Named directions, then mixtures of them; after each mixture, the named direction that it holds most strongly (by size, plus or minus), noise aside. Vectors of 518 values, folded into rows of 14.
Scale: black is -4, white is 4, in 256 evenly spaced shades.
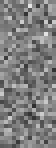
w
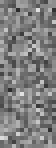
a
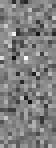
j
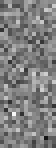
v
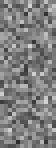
w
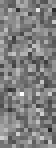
a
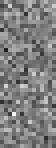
v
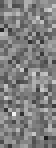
v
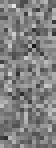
a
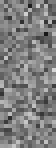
w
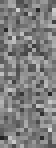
a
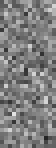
v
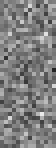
w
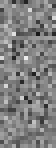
j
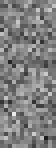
v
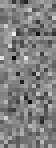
j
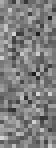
j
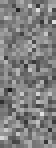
a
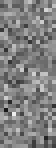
v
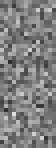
a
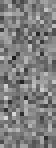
v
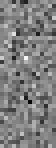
j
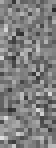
a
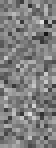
w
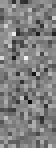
j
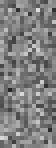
a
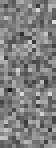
a
